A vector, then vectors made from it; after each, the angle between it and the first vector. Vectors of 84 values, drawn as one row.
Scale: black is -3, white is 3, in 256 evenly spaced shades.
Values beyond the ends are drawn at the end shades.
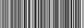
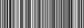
orthogonal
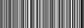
nearly opposite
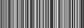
nearly opposite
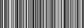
orthogonal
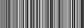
nearly opposite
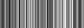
orthogonal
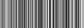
partly aligned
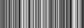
orthogonal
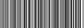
nearly parallel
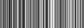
orthogonal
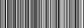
orthogonal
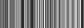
partly opposed
